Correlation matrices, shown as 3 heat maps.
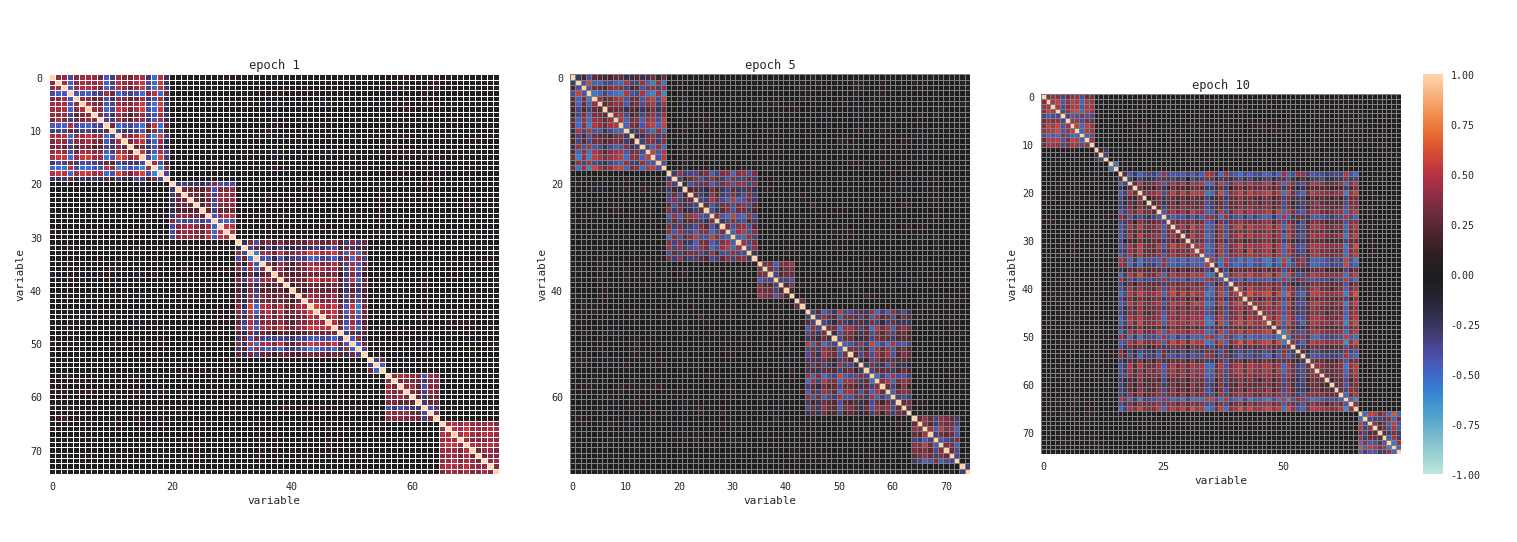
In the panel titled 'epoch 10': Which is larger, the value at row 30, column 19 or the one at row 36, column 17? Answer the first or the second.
the first
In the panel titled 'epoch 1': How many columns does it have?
75
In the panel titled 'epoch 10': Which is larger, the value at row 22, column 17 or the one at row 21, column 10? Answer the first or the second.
the second
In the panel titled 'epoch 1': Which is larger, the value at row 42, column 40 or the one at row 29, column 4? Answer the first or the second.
the first
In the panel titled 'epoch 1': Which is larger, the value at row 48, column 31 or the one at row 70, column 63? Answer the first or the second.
the first
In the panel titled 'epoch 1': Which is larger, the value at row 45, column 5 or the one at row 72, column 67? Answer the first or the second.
the second
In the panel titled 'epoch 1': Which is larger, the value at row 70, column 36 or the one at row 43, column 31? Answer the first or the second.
the second
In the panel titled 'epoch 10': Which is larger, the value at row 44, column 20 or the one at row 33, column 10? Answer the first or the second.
the first
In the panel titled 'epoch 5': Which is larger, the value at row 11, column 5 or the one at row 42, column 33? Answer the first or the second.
the first
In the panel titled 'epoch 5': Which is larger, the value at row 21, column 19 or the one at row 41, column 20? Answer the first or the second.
the first
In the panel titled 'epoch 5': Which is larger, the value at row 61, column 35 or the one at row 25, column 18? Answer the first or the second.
the second
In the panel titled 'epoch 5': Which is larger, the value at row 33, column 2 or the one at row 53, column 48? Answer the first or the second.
the second
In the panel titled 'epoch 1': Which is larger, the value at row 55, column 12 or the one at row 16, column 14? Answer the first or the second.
the first
